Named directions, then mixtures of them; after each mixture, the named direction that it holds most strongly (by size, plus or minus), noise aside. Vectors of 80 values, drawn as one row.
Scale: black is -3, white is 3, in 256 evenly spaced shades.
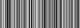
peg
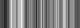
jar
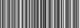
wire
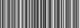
wire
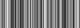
peg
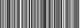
wire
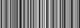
wire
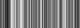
jar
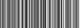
wire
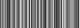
wire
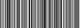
peg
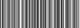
wire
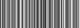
wire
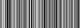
peg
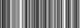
wire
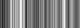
jar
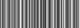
wire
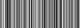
peg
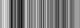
jar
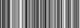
wire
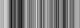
jar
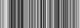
jar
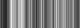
jar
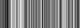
jar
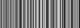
wire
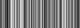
peg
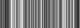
jar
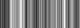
jar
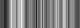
jar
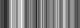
jar
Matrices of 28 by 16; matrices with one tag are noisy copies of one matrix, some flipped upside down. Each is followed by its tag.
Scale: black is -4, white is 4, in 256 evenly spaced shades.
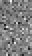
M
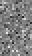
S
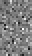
M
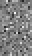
M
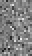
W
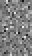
M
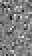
W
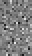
M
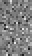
M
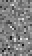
W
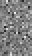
M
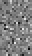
M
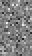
S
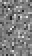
W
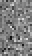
W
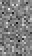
S
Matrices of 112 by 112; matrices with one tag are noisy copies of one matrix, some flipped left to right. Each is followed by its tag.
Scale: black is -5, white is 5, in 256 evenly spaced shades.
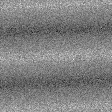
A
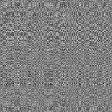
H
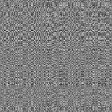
H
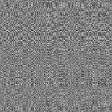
H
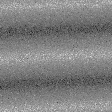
A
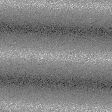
A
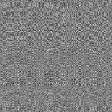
H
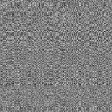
H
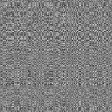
H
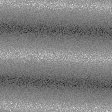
A
